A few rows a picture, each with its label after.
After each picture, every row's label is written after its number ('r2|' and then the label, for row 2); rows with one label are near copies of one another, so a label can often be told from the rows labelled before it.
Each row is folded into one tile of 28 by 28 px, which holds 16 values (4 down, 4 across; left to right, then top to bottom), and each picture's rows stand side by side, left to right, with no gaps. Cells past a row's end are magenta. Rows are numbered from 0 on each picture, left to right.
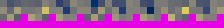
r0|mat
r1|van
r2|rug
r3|mat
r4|rug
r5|rug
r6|van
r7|rug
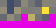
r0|mat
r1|van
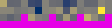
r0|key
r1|rug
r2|mat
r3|van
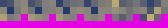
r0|rug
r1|rug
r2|rug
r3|rug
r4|key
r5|mat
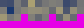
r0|rug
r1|key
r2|mat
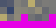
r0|rug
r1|key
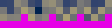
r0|rug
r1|rug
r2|mat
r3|mat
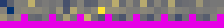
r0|rug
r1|key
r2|mat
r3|van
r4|key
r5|key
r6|key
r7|key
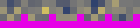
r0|mat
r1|van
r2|rug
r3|mat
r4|key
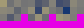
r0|key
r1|mat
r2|rug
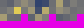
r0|van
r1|mat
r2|key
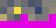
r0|van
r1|rug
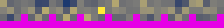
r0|key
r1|mat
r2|mat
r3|van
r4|key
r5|key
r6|mat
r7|key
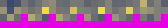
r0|mat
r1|van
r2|van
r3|van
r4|van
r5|key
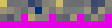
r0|key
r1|rug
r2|key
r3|mat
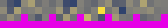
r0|mat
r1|key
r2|mat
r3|van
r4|rug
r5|key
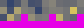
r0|mat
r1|rug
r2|van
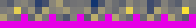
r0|van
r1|mat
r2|key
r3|mat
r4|van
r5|mat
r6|van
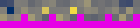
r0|rug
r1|van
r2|van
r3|key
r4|mat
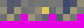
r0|mat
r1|van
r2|mat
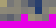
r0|key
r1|rug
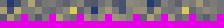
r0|mat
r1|key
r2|van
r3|rug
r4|rug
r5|mat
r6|van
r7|key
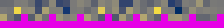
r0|van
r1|mat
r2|rug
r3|van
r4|mat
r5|van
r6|rug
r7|key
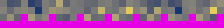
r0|mat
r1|rug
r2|key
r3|van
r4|van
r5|mat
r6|rug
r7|van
